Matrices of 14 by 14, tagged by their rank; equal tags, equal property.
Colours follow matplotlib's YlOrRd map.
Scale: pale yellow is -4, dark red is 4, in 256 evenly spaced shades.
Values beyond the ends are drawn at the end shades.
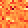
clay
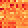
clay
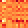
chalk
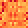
clay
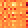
chalk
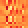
chalk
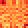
clay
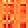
chalk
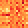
clay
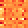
chalk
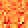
clay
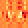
chalk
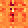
chalk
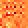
clay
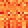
clay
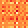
chalk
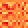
chalk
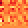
clay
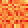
clay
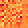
clay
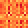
chalk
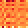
chalk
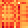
chalk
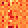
clay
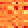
chalk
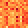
clay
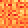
clay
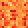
clay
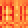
chalk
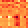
chalk
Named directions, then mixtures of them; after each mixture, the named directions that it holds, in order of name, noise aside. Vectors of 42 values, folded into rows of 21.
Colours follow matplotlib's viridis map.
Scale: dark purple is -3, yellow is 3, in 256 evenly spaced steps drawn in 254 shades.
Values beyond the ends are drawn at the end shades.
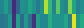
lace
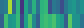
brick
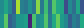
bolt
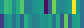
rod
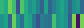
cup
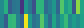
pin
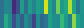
lace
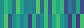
bolt, cup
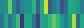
brick, cup, lace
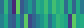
bolt, lace, pin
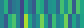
pin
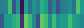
brick, pin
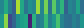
bolt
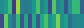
bolt, brick, rod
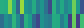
cup, rod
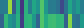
brick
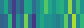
lace, pin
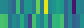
bolt, rod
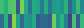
cup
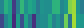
lace, rod
